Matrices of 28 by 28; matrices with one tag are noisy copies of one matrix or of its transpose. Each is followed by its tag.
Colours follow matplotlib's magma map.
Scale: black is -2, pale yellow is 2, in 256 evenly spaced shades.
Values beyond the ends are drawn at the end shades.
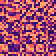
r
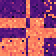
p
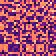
r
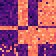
p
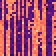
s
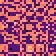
r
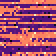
s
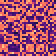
r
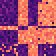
p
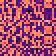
r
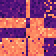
p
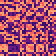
r
